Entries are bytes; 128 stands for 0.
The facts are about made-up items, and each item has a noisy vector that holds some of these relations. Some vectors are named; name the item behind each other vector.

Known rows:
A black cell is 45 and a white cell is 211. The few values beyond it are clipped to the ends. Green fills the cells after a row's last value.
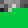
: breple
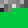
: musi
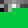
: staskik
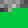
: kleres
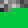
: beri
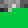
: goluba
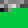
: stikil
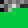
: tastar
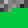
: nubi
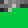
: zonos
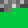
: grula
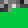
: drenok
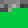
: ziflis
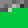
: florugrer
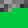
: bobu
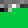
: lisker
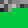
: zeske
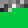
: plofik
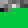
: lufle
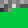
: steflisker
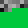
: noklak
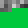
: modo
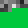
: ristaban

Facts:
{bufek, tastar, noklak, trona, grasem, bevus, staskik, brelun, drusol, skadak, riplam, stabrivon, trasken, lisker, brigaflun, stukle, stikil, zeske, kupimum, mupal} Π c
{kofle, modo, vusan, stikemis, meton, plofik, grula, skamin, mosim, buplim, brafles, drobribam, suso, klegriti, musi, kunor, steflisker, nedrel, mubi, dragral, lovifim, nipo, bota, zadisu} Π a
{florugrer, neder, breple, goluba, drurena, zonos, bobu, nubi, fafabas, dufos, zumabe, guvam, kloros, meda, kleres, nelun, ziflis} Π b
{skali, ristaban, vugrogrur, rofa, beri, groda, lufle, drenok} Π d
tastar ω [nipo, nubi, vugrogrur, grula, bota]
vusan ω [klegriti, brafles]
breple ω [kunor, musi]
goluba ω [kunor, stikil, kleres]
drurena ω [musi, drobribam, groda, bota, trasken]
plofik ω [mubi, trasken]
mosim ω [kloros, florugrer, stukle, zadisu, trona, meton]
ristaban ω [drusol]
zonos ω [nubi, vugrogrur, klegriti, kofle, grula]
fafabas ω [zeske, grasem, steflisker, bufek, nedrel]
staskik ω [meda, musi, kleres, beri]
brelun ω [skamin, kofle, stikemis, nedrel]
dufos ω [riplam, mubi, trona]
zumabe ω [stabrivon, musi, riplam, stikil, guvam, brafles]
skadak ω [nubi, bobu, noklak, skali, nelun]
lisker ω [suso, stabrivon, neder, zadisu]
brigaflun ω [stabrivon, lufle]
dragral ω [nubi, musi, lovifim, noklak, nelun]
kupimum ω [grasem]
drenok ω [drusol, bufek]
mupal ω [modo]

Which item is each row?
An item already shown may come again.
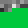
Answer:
buplim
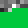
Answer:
mosim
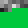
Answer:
lufle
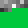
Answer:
brafles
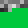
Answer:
riplam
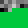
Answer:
brelun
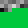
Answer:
stabrivon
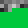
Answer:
bevus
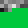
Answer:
stikil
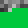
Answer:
fafabas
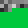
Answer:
bufek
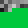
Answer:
kupimum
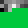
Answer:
staskik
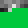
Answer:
zumabe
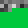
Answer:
drusol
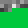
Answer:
buplim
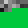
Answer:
skali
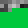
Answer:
mupal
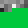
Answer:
kunor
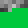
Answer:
guvam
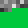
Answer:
klegriti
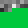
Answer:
buplim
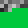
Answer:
trasken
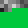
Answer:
beri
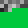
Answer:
trasken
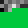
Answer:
tastar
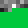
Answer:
vusan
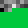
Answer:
dragral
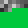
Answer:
groda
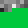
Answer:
kunor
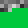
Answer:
stukle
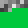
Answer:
mubi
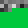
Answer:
drusol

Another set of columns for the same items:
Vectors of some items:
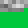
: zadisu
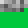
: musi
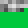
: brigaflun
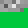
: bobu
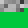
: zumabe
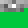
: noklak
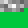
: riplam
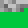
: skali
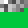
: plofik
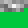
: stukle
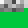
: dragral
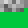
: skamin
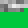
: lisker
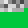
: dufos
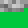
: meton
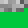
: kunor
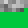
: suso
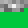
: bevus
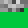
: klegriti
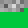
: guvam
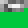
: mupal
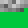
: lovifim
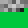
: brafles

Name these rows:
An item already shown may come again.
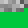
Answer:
kunor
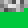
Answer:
tastar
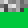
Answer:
trasken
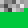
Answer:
fafabas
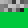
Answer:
vusan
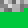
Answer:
vugrogrur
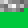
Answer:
riplam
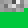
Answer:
nubi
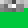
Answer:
skadak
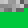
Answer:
kunor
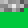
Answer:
stikil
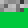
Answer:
zumabe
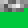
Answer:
modo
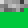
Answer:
staskik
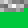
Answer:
trona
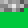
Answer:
stikil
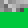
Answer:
lufle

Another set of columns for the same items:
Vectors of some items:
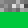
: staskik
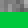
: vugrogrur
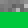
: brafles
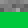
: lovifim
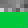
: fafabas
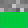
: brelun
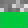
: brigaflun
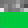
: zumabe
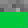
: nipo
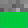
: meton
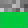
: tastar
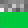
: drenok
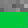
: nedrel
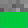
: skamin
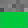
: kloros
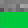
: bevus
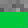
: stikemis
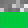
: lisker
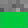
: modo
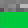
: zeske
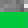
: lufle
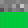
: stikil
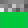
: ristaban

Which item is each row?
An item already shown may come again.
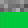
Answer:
kunor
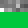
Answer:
zonos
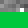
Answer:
plofik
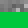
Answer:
brafles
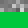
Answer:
kupimum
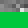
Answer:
dufos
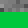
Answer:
trasken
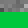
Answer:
trona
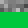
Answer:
musi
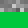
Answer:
brelun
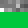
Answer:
zonos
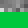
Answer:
fafabas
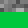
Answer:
mubi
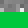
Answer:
mosim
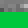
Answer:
stukle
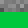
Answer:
noklak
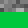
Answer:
mubi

